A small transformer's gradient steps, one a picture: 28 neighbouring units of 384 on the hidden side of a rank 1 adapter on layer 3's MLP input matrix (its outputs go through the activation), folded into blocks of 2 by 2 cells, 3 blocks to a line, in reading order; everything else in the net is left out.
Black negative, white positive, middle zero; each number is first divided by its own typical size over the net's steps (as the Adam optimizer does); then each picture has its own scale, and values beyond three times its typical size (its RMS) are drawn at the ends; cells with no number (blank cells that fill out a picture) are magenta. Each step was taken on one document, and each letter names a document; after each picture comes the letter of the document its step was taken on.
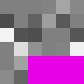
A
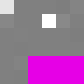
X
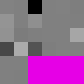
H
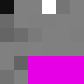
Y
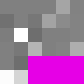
A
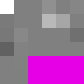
X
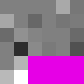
A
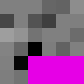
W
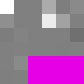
X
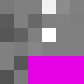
Y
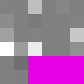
H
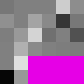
A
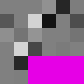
W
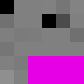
X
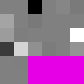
H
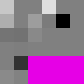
Y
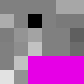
A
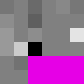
H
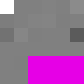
X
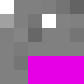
X
